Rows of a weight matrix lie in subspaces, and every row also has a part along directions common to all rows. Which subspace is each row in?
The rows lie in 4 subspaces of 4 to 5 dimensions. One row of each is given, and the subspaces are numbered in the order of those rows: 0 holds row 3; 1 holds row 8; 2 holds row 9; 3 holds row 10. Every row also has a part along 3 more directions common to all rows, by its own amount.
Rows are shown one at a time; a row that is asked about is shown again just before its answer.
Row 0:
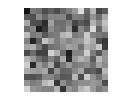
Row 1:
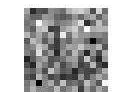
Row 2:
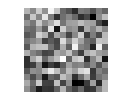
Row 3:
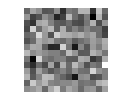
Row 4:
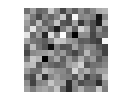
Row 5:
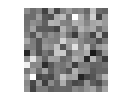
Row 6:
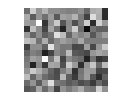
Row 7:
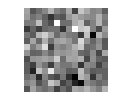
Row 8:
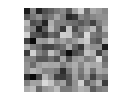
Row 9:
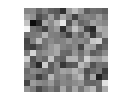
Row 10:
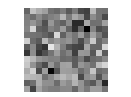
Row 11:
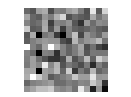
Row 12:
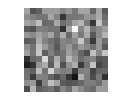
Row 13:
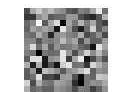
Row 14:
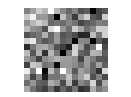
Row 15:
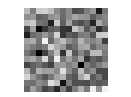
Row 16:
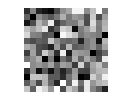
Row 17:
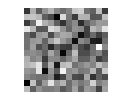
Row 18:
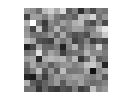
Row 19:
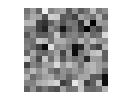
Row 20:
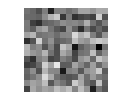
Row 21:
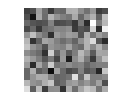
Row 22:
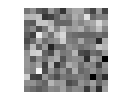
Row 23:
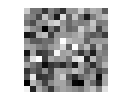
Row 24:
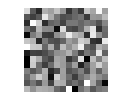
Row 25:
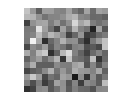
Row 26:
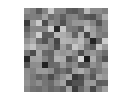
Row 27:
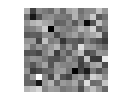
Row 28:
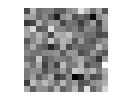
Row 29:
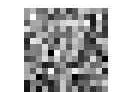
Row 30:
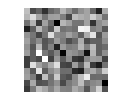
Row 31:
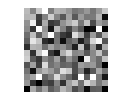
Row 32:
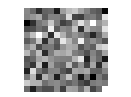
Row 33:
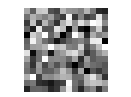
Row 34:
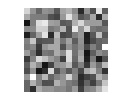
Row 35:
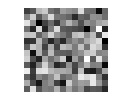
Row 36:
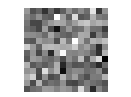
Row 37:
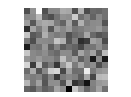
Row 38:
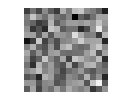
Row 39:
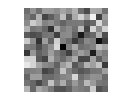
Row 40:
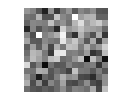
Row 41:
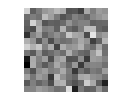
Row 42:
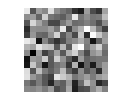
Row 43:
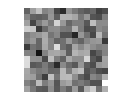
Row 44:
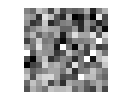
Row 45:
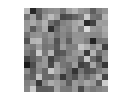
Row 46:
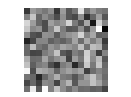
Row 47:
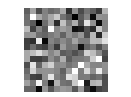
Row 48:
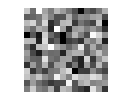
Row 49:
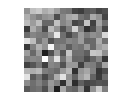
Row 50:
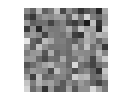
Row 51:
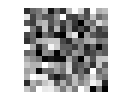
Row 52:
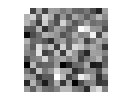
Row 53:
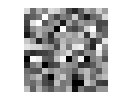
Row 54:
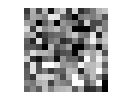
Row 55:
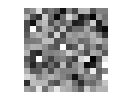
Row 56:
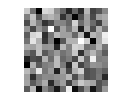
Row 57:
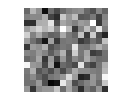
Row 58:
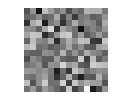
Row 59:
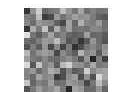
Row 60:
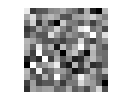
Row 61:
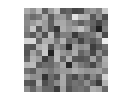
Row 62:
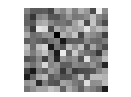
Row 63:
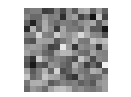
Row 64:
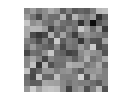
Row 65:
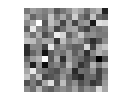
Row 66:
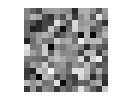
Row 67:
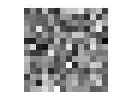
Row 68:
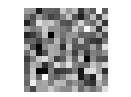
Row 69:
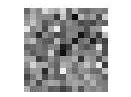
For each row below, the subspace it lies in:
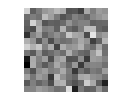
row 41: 2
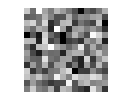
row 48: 1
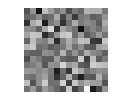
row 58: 2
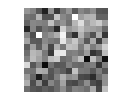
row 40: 0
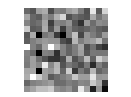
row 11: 0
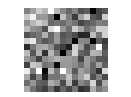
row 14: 0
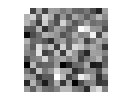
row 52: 2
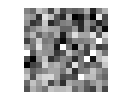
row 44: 0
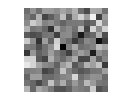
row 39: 0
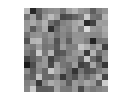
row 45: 3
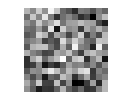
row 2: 2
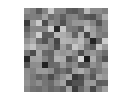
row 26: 2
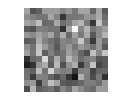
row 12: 3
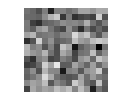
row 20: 0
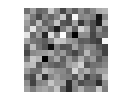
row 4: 1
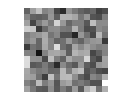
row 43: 2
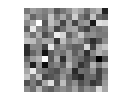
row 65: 3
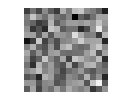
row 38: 1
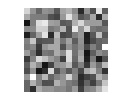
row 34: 1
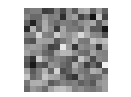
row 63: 0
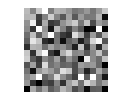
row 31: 1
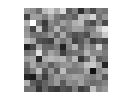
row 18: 0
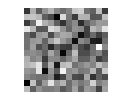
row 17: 0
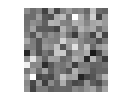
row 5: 0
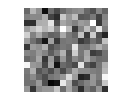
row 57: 3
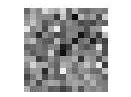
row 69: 0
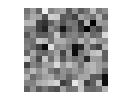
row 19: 3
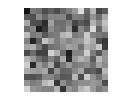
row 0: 1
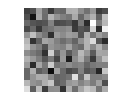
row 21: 1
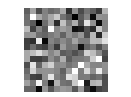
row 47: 3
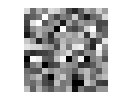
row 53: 2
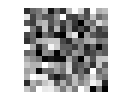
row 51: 0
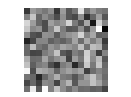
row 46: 1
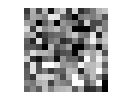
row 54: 3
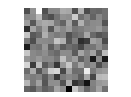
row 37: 2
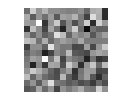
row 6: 3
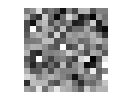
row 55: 0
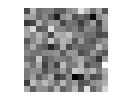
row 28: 0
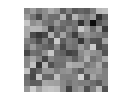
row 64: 1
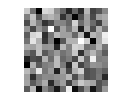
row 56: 2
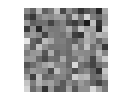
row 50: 1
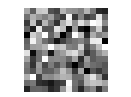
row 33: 1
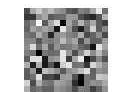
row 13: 2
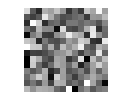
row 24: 2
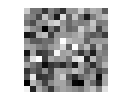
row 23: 2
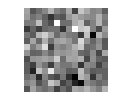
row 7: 3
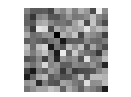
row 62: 3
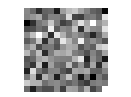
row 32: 1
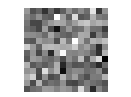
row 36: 0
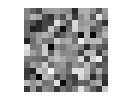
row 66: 3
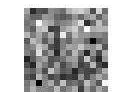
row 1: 3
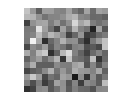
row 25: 1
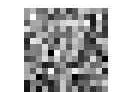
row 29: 1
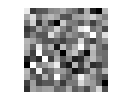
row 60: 2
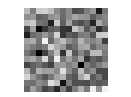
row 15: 3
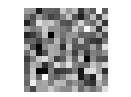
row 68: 1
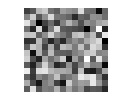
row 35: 1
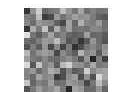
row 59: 2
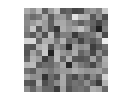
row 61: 1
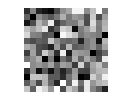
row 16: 3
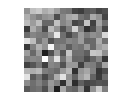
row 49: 3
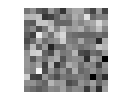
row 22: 0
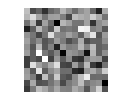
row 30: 2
